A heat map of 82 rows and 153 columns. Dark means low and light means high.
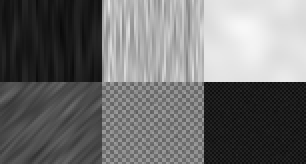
The table splits into 2 rows of 3 panels. Panel 1,1: very low, streaked downward, faint in contrast. Panel 1,2: high, streaked downward. Panel 1,3: very high, smooth, faint in contrast. Panel 2,1: low, slanting up to the right, faint in contrast. Panel 2,2: middling, checkered. Panel 2,3: very low, checkered, faint in contrast.
